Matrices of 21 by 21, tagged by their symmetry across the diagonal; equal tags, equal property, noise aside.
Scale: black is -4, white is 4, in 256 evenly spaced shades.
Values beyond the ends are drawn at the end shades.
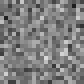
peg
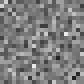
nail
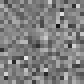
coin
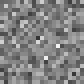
nail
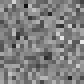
peg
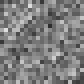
nail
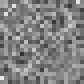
nail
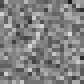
peg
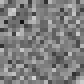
nail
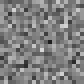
coin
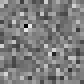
nail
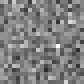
peg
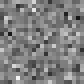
coin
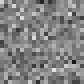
peg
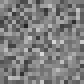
nail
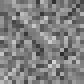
coin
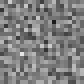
coin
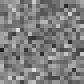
peg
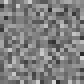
coin
